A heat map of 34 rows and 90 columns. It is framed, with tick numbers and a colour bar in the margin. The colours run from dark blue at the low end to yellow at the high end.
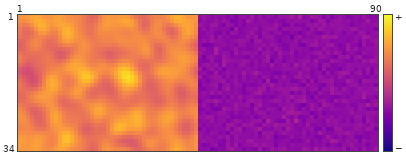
It is made of 1 by 2 panels. Panel 1,1: high, blotchy. Panel 1,2: low, fine-grained, faint in contrast.
